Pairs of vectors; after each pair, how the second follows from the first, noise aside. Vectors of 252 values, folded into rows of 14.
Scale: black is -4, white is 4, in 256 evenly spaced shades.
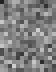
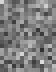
negated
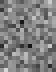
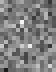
negated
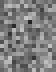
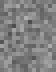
shrunk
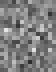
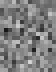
negated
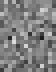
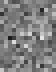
sign-scrambled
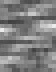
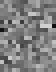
sign-scrambled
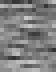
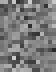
sign-scrambled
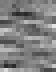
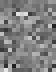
sign-scrambled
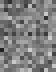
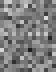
negated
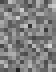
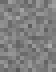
shrunk
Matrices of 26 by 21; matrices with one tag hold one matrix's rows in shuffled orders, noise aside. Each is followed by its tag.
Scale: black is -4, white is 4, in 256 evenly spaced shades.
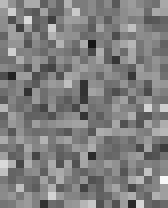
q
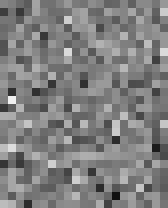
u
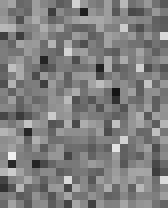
u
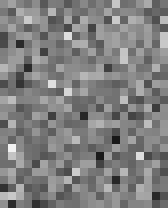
u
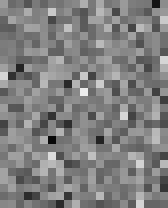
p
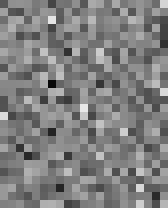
p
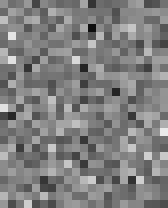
q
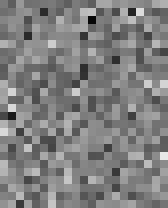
q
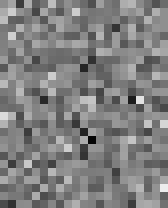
q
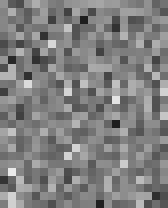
u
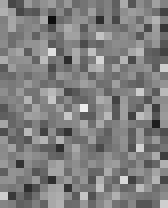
p
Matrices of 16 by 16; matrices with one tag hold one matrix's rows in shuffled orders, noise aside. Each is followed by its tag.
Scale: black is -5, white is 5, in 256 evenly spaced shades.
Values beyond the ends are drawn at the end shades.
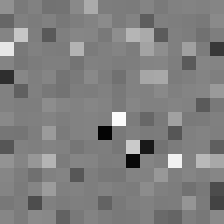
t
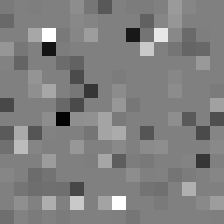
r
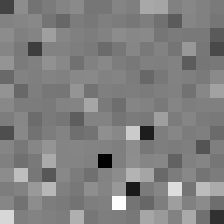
t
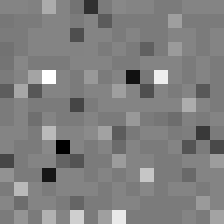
r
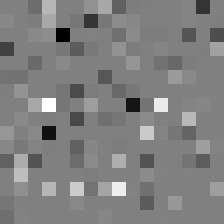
r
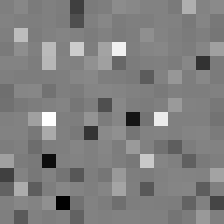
r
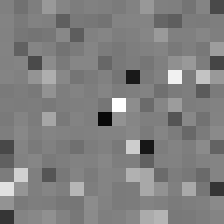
t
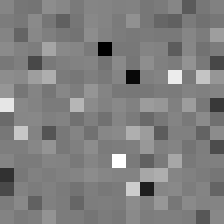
t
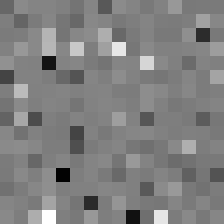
r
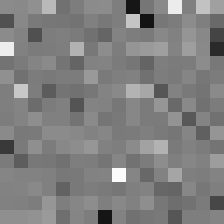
t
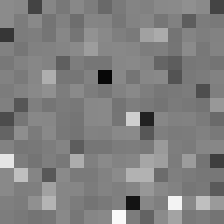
t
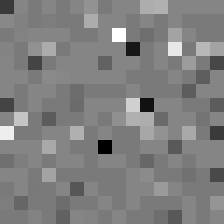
t
